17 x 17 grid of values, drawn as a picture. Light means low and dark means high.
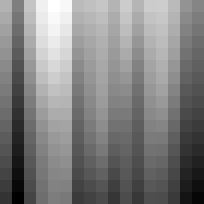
Ninth with the highest average: bottom right. Grain: streaks running down. Slope: up to the bottom. Ninth with the lowest average: top left.
